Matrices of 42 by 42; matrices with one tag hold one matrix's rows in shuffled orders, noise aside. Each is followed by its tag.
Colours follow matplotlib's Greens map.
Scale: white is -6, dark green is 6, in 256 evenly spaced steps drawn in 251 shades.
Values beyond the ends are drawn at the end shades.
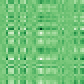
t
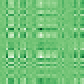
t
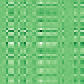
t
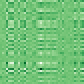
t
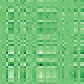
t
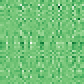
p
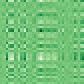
t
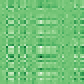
t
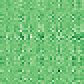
p
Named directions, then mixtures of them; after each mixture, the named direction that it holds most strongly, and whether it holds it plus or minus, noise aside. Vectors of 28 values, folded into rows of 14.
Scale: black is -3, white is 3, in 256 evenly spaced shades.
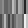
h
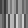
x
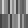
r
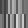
x, plus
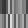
x, plus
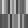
r, plus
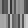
r, minus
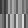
x, plus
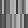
r, plus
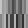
x, minus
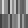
r, plus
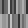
r, minus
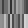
r, minus
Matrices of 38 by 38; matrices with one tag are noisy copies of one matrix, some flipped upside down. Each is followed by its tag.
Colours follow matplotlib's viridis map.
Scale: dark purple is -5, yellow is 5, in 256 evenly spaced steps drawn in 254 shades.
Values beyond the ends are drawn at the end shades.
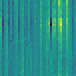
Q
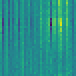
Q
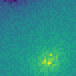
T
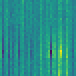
Q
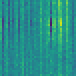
Q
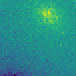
T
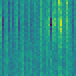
Q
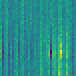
Q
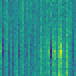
Q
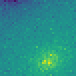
T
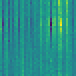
Q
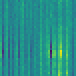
Q
